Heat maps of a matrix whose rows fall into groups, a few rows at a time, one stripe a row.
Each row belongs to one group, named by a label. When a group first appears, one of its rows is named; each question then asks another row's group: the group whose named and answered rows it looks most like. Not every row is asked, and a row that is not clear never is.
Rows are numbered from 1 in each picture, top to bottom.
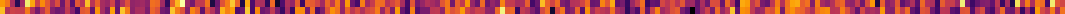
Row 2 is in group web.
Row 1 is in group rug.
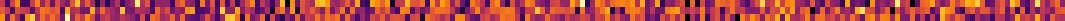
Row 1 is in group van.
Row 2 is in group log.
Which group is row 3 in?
rug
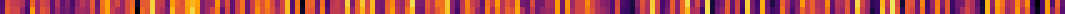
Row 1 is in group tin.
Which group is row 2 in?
tin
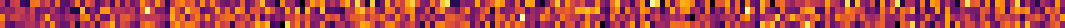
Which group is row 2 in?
tin
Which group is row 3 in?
web
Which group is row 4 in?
tin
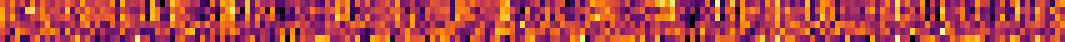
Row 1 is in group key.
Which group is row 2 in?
rug
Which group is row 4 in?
web
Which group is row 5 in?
log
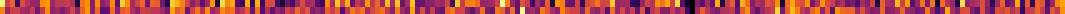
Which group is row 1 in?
key
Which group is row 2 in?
web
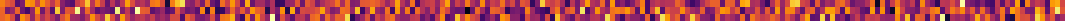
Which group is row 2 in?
van
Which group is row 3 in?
key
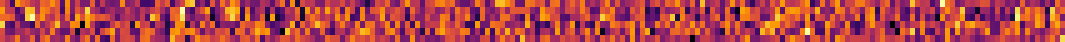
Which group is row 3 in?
rug
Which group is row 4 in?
van
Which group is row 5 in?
tin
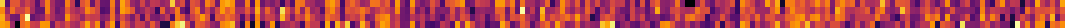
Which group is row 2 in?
web
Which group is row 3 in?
web
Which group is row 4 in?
key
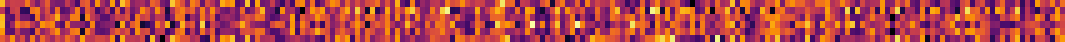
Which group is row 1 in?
web
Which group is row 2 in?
van
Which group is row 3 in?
van
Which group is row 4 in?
log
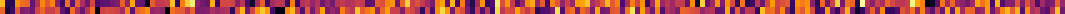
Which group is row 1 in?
log
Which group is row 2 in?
tin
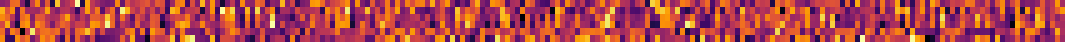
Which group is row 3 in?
key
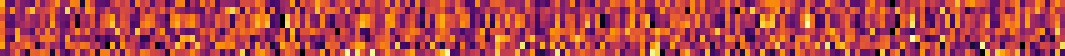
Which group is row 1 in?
van
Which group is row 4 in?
tin
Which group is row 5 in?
van
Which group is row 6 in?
log
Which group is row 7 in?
web
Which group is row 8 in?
tin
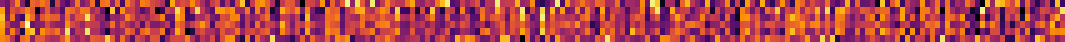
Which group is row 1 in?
tin
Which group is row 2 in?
web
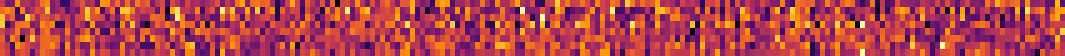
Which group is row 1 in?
tin
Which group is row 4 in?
log
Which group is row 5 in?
web
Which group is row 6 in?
rug
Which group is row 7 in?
log
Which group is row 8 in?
log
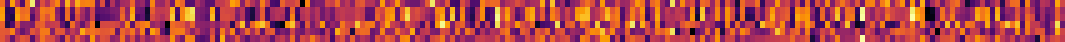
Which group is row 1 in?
rug
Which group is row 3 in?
log
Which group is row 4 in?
tin
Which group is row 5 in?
key
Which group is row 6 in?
log
